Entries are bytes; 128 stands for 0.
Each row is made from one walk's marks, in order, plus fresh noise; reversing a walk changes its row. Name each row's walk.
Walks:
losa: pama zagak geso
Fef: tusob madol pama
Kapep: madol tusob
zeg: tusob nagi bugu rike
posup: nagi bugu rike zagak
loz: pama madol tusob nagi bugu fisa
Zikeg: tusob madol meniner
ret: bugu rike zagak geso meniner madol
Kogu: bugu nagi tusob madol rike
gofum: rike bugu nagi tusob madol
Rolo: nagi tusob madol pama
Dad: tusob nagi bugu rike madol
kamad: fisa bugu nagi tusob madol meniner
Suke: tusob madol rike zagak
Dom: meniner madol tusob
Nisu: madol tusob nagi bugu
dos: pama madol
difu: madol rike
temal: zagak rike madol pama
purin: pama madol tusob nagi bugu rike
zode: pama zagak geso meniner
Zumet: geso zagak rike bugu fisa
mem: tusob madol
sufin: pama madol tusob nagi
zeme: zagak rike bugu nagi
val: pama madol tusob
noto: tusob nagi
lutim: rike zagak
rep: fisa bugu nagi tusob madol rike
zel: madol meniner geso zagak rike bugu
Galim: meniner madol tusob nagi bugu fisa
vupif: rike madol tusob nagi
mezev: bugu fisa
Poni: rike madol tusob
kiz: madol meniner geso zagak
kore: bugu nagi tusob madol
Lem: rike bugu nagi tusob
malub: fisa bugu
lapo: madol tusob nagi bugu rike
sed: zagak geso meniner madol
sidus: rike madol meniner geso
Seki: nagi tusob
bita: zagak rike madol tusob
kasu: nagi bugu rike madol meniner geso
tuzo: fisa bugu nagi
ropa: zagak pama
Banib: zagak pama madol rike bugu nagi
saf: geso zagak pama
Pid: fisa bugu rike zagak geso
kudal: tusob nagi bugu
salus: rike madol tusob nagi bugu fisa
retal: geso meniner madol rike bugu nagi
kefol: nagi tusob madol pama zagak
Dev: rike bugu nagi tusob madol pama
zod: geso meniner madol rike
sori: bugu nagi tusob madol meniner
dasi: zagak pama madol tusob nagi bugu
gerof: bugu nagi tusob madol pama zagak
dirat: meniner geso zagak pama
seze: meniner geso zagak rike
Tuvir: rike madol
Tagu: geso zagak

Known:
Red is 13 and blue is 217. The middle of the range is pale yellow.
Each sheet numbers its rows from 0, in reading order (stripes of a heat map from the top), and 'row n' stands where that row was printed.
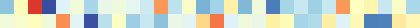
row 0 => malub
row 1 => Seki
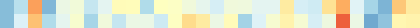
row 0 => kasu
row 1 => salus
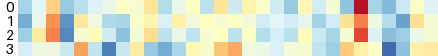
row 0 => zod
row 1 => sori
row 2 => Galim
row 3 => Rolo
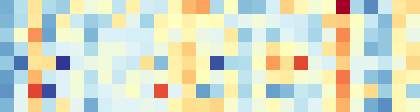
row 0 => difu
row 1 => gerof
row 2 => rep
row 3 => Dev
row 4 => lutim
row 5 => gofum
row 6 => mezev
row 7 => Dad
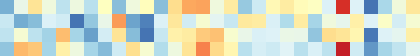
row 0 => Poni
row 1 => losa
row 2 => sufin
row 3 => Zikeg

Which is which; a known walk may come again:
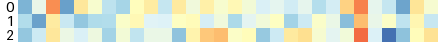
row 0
sori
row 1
Zumet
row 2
vupif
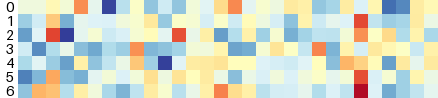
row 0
Seki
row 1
retal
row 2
mezev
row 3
ropa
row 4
dos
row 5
ret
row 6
Zikeg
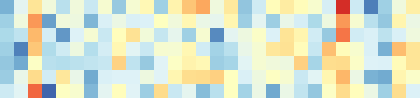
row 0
Poni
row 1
rep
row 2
seze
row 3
posup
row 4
Banib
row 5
Dad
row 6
tuzo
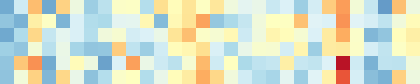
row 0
kore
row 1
bita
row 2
Dev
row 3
dasi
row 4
Dom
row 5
Nisu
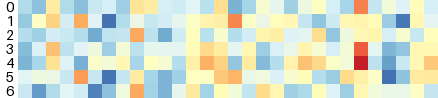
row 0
sed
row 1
kudal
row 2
zode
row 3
salus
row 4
Tuvir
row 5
Rolo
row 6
saf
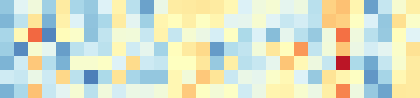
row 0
purin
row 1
gerof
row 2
kamad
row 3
temal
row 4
sidus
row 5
kefol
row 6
gofum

